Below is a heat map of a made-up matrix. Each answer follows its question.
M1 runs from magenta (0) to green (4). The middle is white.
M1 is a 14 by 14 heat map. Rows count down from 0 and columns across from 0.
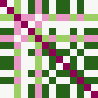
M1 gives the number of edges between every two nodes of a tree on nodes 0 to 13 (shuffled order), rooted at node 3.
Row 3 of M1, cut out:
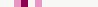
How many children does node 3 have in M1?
2
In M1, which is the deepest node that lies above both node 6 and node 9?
2
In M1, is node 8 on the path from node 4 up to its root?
no
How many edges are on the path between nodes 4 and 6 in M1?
2
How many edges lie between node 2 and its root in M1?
1
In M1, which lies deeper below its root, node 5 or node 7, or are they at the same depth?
node 7
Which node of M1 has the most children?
5
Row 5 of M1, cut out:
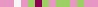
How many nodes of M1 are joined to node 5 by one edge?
7
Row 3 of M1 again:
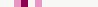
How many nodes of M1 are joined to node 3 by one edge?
2
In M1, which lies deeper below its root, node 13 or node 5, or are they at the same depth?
node 13
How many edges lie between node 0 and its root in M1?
2
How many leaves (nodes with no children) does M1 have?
11
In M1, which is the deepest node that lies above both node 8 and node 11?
2
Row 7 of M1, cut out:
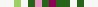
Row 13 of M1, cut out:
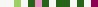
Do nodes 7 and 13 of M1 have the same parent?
yes
